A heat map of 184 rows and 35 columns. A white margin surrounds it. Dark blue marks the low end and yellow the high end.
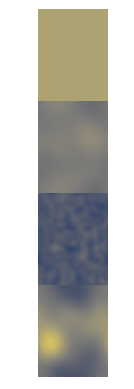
It is made of 4 by 1 panels. Panel 1,1: high, flat. Panel 2,1: middling, smooth, faint in contrast. Panel 3,1: low, blotchy, faint in contrast. Panel 4,1: middling, smooth, strong in contrast.
